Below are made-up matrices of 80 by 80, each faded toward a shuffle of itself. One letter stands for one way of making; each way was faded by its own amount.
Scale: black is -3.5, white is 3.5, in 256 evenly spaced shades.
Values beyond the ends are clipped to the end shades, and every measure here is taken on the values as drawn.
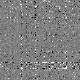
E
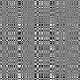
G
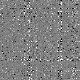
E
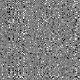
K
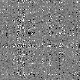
E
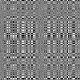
G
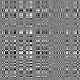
G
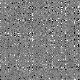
E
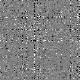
E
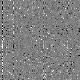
K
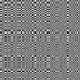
G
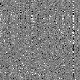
K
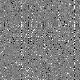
K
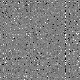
K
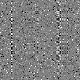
K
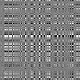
G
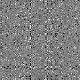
K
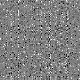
K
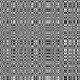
G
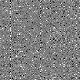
K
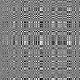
G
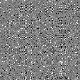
K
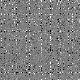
E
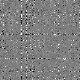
E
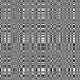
G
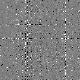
E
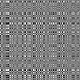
G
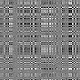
G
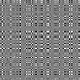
G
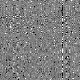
K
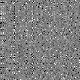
K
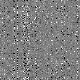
E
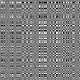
G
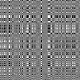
G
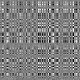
G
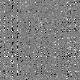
E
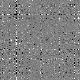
E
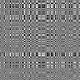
G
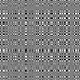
G
